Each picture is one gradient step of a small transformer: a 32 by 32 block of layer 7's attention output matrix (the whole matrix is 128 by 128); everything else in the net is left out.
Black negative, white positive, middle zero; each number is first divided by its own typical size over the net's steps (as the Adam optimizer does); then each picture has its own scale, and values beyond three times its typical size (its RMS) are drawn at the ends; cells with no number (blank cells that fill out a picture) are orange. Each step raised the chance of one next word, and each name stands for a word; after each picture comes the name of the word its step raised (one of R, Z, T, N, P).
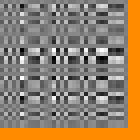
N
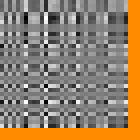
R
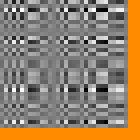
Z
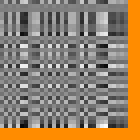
R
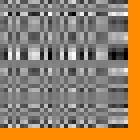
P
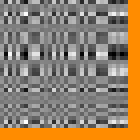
P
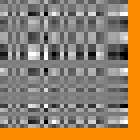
P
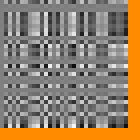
R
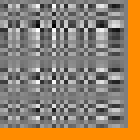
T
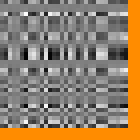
P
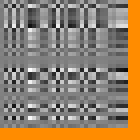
T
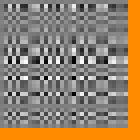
N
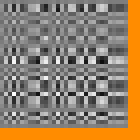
N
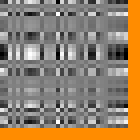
P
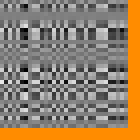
T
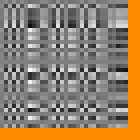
T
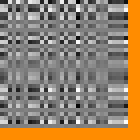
Z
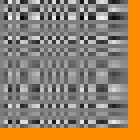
Z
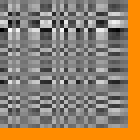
T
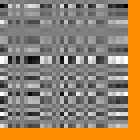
N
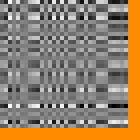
Z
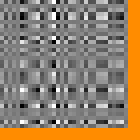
Z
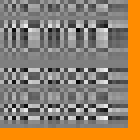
T
